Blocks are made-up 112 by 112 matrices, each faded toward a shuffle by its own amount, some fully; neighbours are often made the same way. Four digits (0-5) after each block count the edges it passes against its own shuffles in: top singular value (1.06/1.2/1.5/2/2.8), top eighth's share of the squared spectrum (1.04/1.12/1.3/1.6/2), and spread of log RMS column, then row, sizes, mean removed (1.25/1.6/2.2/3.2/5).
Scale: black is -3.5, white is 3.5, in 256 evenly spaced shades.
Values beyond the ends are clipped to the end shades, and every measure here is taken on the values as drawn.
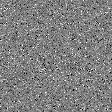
0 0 0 1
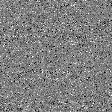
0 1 0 2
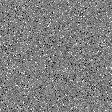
0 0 0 0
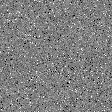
0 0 0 0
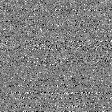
1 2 0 3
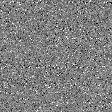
1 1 0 2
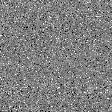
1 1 0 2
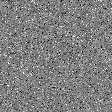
0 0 0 0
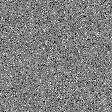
0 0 0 0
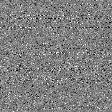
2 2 0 3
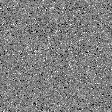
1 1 0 2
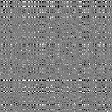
5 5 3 4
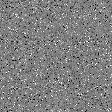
3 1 0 0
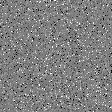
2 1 0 0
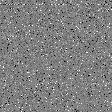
3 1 0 0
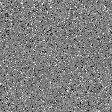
2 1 0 0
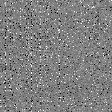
3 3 2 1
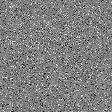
3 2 0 0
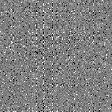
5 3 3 2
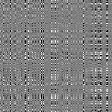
5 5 5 4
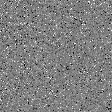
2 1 0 0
